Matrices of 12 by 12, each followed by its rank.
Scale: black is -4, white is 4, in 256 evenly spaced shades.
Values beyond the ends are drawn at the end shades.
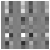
one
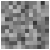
full rank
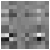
two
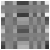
one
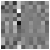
two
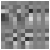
two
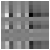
one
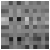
two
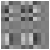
one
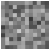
full rank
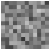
full rank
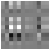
one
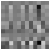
two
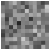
full rank
